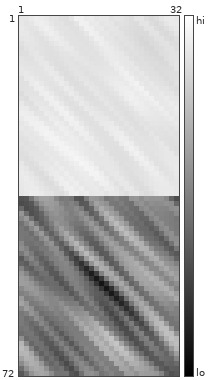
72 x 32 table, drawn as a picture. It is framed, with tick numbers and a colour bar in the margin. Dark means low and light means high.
It is made of 2 by 1 panels. Panel 1,1: very high, slanting down to the right, faint in contrast. Panel 2,1: middling, slanting down to the right, strong in contrast.
